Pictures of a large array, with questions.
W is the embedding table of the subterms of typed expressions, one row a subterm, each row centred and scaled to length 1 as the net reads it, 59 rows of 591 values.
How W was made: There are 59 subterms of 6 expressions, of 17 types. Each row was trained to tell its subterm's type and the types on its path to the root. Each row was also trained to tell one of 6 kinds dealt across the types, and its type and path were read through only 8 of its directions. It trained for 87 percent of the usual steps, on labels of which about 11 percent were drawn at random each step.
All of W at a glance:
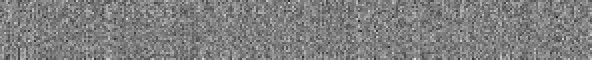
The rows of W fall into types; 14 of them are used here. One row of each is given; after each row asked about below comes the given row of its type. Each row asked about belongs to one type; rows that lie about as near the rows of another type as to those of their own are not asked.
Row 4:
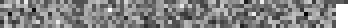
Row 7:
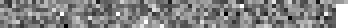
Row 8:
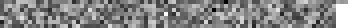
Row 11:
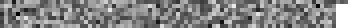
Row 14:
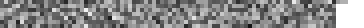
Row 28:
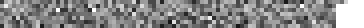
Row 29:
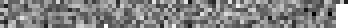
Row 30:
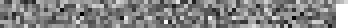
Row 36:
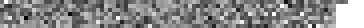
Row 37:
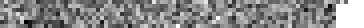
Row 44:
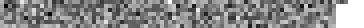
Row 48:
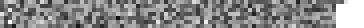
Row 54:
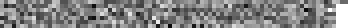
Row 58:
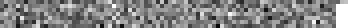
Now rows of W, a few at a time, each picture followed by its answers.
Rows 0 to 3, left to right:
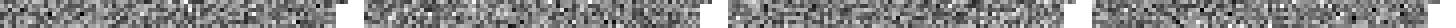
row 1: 44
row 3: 54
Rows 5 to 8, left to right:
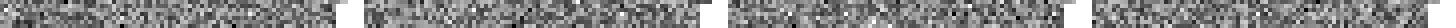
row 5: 58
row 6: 11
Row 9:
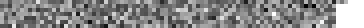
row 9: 7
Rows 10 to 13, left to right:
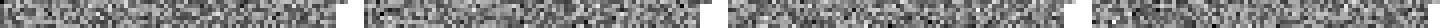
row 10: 11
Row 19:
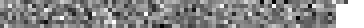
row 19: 54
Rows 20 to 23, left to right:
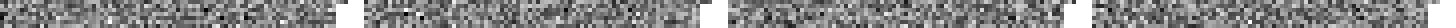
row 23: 30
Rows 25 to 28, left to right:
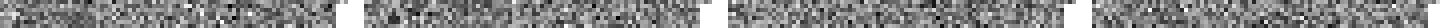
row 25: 58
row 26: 8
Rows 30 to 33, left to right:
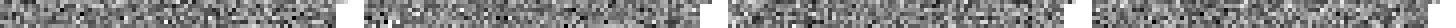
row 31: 44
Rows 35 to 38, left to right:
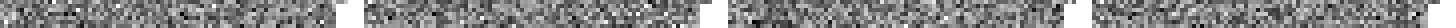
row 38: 36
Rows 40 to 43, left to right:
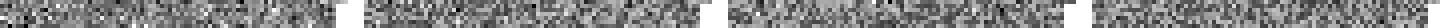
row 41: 37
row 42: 11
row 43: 7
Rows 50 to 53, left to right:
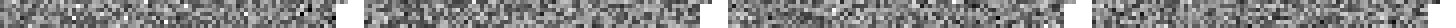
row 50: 58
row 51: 37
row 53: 4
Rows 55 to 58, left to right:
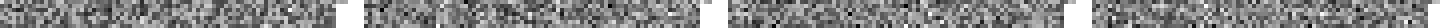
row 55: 7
